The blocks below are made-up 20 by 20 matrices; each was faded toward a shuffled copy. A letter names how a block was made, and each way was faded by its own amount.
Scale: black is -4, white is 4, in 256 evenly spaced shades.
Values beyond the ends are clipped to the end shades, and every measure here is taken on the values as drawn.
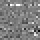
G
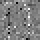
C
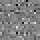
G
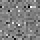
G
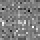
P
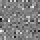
G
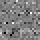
G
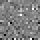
P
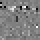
G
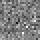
C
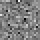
C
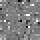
P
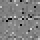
P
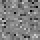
P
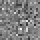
C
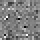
G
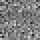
C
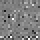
P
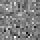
C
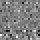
G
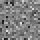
C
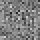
C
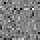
G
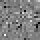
P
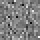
C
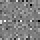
G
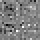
P
